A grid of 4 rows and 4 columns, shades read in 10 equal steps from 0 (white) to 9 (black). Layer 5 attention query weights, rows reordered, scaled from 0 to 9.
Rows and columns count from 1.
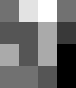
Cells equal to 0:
1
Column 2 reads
1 6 6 5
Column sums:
19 18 12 30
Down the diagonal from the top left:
5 6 3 9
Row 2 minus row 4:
1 1 -3 -2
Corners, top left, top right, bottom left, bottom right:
5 5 5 9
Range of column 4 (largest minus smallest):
4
